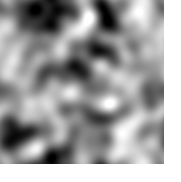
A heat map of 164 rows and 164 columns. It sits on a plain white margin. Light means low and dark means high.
No regular stripes run through it. The texture varies smoothly and slowly. There are no lone odd cells. Neither half mirrors the other.
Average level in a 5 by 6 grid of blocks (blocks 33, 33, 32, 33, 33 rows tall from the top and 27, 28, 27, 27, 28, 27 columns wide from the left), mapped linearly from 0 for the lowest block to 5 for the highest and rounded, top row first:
253220 | 122321 | 122212 | 212211 | 323201
